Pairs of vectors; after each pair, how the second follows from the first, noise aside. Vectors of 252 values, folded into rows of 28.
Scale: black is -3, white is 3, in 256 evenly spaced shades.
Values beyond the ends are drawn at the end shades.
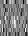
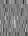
shrunk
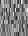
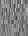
shrunk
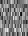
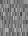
shrunk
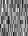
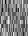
negated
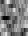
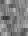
shrunk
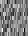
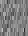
shrunk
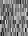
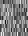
negated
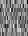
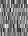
negated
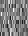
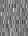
shrunk
